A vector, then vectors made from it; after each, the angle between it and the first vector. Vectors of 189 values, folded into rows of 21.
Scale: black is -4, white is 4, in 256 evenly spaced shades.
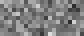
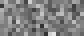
partly aligned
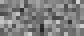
partly aligned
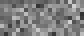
partly opposed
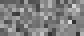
nearly opposite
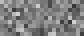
nearly parallel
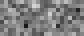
partly aligned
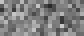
partly aligned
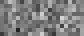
partly opposed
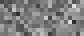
nearly opposite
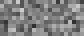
partly opposed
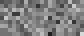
nearly opposite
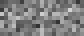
partly opposed
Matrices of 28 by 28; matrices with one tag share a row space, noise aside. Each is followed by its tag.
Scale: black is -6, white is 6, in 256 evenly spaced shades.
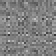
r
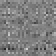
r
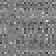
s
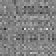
s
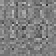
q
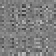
q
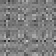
r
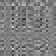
q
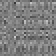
s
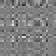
q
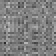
r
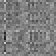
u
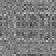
s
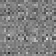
r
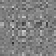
q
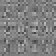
r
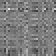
r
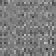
s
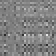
s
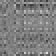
s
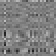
u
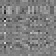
u
